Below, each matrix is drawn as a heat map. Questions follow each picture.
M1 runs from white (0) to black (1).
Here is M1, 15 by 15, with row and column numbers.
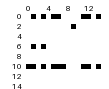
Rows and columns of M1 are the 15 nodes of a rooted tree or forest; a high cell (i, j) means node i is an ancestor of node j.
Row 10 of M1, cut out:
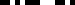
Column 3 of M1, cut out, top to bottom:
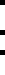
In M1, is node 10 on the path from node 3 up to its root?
yes
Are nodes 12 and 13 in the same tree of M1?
no
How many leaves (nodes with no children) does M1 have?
11
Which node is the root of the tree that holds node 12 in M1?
10
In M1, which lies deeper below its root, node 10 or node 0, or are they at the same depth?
node 0
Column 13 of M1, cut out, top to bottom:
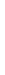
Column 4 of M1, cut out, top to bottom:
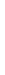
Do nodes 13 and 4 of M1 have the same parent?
no
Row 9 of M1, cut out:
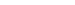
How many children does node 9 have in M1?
0
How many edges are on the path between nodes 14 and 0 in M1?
1
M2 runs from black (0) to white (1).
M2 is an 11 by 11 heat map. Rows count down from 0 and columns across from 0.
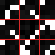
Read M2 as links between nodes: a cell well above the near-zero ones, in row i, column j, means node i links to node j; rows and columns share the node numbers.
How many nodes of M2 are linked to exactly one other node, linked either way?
0
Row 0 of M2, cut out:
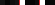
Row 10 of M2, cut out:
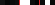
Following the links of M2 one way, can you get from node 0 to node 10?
yes
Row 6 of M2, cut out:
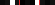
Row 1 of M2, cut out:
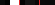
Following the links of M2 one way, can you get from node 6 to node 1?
yes
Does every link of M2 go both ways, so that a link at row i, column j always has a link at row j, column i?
yes
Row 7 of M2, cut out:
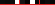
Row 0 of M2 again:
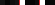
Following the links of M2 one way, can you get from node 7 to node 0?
no
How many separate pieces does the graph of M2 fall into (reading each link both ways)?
2
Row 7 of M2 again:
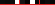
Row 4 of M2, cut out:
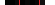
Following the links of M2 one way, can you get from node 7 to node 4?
no
